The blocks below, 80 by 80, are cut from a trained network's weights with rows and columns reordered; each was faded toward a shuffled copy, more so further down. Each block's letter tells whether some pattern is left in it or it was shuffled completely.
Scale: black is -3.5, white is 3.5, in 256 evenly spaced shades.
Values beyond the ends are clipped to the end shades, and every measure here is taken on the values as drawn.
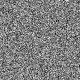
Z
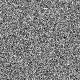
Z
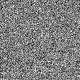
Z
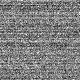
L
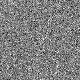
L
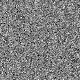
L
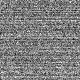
L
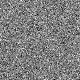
Z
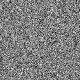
L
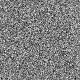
Z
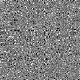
L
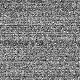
L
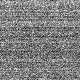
L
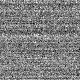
L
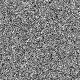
Z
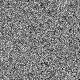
Z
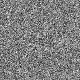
Z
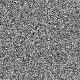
Z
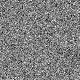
Z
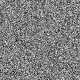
Z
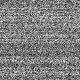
L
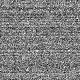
L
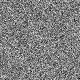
Z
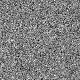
Z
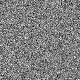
Z
